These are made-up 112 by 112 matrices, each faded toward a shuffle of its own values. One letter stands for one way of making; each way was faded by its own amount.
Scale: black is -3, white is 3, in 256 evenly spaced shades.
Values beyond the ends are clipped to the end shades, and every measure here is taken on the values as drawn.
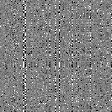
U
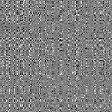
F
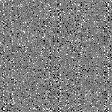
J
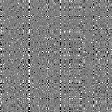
F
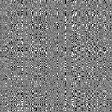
F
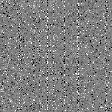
J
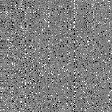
J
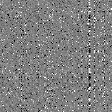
J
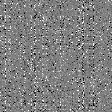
J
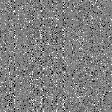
J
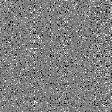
J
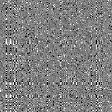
U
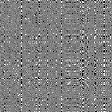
F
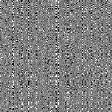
U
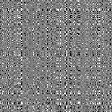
F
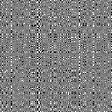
F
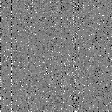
J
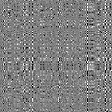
F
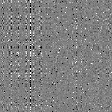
U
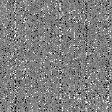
J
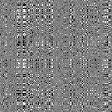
F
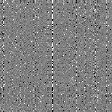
U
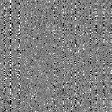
U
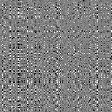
F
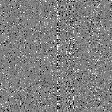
J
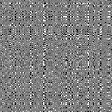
F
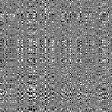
F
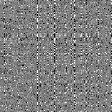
U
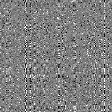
U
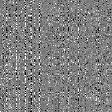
U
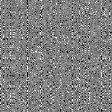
U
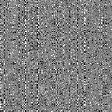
U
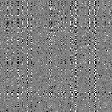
F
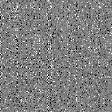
J
